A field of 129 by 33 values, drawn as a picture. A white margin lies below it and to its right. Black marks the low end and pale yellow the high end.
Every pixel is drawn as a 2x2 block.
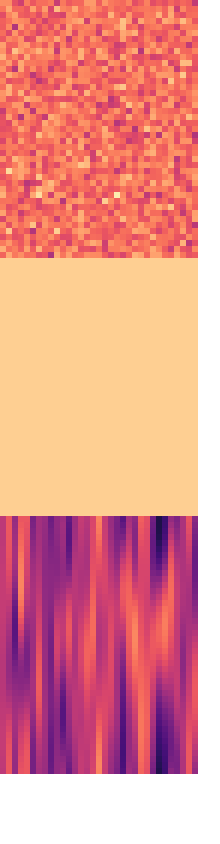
It is made of 3 by 1 panels. Panel 1,1: high, fine-grained. Panel 2,1: very high, flat. Panel 3,1: middling, streaked downward, strong in contrast.
